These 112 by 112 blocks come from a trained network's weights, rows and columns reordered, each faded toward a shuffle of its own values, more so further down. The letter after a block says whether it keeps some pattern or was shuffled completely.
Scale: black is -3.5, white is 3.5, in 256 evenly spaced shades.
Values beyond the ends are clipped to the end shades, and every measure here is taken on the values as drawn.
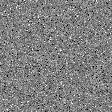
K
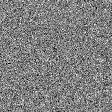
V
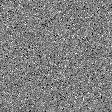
K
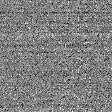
V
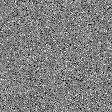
K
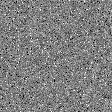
K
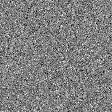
K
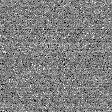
V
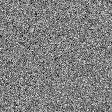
K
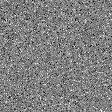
K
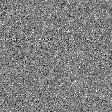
V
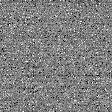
V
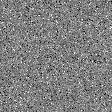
K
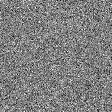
V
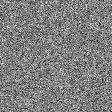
K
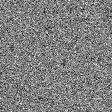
V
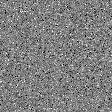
K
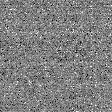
V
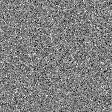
K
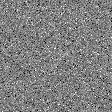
K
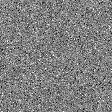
V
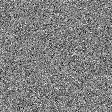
K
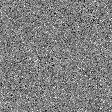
K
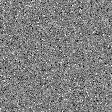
K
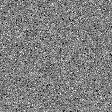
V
